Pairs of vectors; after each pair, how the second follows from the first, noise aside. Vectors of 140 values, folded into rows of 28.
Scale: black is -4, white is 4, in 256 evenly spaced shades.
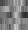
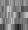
wrapped around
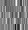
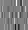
partly zeroed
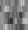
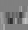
partly zeroed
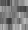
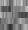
wrapped around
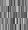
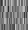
wrapped around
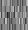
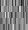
wrapped around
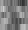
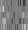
partly zeroed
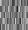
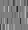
partly zeroed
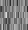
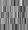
wrapped around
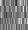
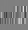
partly zeroed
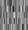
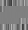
partly zeroed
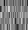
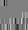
partly zeroed
